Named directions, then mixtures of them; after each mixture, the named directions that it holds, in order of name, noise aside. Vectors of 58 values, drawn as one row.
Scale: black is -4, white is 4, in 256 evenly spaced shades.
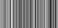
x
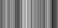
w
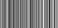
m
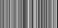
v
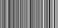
m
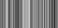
m, w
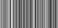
x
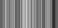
w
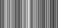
v, w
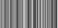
v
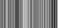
m, v, w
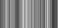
w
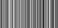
m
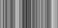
w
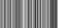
v, w, x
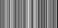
v, w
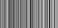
m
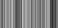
w, x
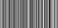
m, v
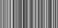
v, x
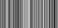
m, w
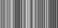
v, w, x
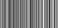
m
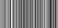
x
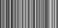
x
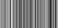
x
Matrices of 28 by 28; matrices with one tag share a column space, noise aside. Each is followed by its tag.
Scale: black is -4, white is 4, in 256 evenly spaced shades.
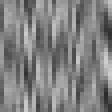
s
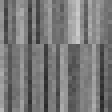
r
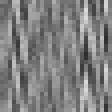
s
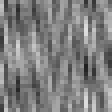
s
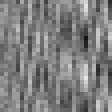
s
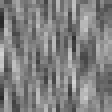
s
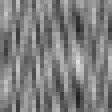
s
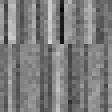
r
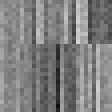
r
